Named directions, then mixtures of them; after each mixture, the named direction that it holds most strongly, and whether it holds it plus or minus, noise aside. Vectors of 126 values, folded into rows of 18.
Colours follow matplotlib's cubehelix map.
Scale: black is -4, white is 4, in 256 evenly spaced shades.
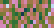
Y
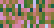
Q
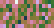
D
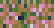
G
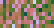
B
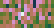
Y, minus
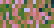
B, plus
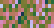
D, plus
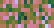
D, plus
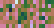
D, plus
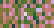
B, minus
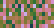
B, minus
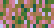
Q, minus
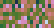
D, minus
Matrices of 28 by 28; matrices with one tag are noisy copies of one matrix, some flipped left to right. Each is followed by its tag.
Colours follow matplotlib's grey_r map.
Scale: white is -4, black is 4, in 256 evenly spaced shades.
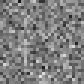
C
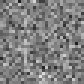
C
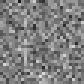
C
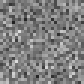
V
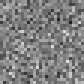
V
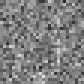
C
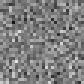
V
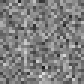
C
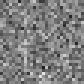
C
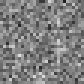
C
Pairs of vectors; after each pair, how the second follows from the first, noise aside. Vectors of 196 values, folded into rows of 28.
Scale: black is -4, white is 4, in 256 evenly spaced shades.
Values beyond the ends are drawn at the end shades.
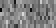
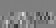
partly zeroed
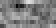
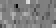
partly zeroed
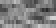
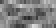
wrapped around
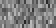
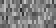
wrapped around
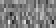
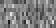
negated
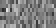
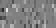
partly zeroed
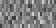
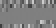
partly zeroed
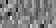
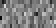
wrapped around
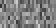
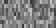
wrapped around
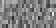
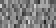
wrapped around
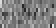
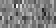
wrapped around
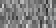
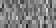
negated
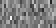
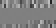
partly zeroed
